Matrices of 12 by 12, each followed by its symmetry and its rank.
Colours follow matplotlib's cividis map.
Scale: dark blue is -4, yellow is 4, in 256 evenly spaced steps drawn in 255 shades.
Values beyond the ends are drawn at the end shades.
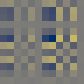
neither, rank one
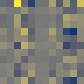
neither, rank two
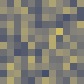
neither, full rank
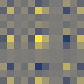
symmetric, rank one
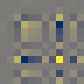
symmetric, rank one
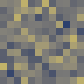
neither, full rank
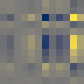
neither, rank one
